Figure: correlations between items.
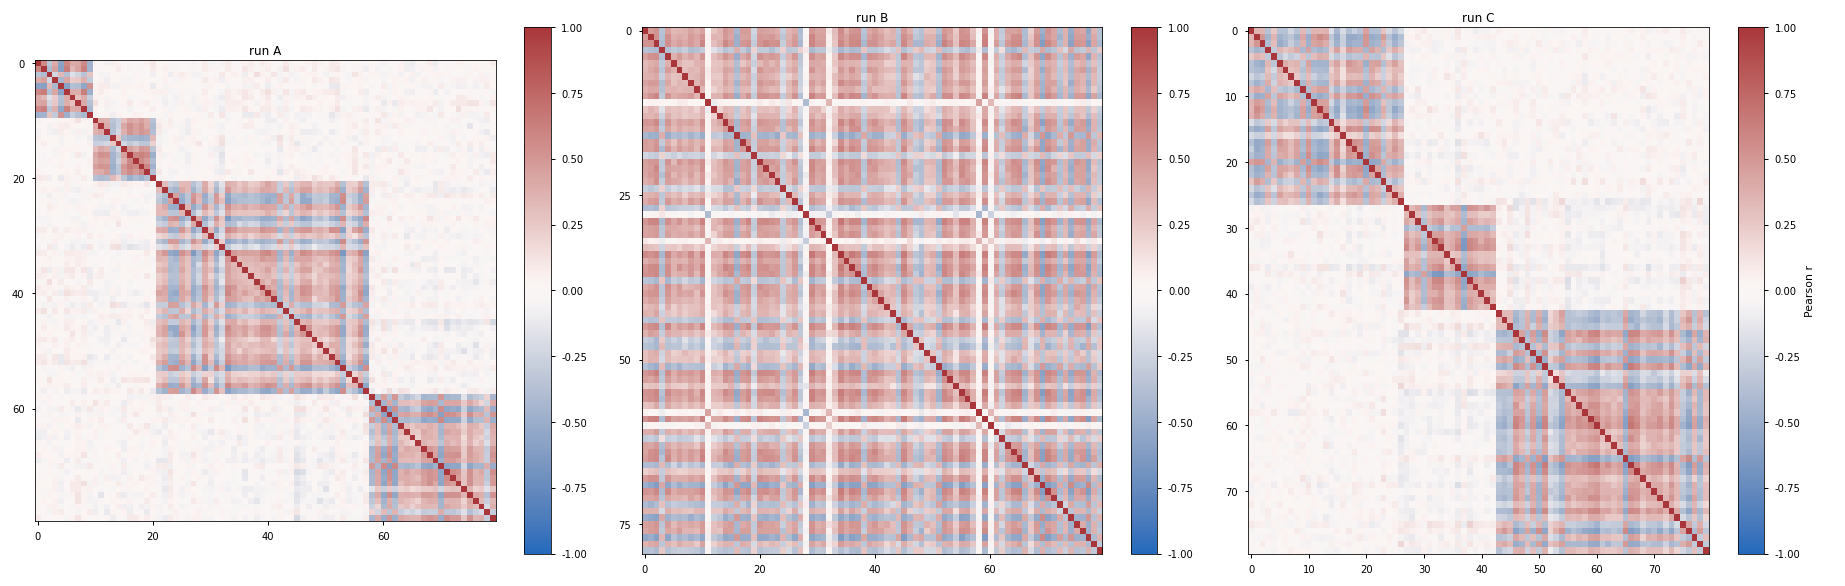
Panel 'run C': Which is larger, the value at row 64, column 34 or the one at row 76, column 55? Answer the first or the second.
the first
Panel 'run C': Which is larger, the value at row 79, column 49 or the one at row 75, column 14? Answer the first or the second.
the first
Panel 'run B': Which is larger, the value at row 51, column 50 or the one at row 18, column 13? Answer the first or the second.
the second
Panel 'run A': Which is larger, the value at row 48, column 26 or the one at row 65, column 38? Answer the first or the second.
the first
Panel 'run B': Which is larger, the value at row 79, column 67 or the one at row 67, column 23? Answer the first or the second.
the second
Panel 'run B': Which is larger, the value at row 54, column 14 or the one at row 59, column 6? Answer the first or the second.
the second
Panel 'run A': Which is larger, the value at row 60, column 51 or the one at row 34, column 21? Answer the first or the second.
the second
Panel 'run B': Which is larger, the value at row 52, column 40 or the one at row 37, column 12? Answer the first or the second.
the first
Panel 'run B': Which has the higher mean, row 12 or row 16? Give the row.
12
